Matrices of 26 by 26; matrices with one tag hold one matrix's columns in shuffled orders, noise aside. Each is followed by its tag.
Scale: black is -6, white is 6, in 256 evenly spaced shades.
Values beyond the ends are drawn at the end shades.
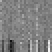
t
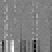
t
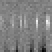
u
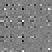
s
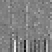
t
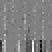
t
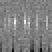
u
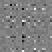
s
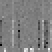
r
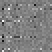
s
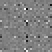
s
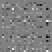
s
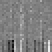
t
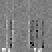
r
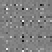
s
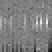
u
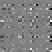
s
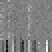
t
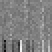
t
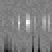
u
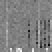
r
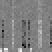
r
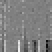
t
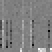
r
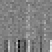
t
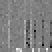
r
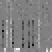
r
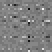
s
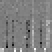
r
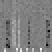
r
